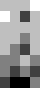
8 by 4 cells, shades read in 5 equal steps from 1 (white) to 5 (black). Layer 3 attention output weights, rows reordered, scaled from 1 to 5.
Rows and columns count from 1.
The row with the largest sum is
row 8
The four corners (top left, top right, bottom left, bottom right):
2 1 4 3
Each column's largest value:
4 5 5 4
